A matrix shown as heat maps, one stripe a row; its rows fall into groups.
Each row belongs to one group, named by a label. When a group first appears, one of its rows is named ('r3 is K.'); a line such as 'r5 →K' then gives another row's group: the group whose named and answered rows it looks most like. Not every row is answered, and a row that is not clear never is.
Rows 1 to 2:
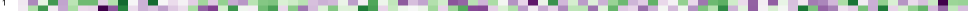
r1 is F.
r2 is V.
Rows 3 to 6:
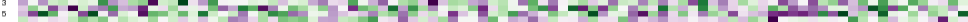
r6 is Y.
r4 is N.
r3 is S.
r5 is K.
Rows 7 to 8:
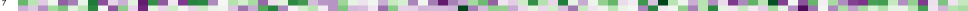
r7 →N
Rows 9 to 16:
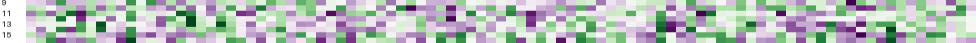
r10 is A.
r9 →S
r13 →K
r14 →K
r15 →V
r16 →V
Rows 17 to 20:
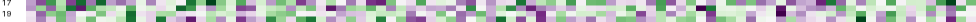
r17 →K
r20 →F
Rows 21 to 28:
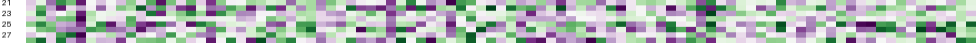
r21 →S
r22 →A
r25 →N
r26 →N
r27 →S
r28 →A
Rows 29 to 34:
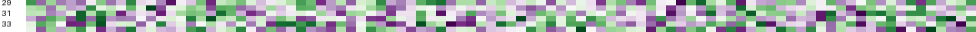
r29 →V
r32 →K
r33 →N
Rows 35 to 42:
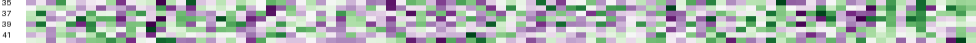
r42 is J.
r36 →N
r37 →A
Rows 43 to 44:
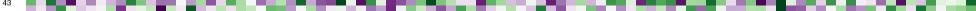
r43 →V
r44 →S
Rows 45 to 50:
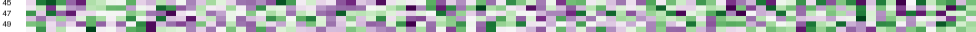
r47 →V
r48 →F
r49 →A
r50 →A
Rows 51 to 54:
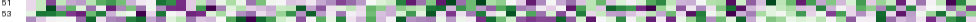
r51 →J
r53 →N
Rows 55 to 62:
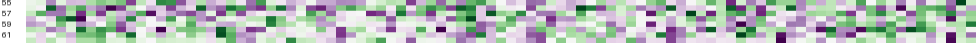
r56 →V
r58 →S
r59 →S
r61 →K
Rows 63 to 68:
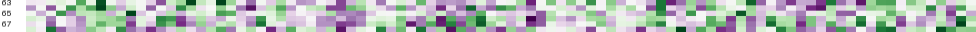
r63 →K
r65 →K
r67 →J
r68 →N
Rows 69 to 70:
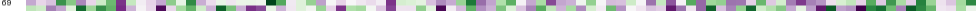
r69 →S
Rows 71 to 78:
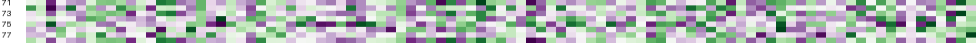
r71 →J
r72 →A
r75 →V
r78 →J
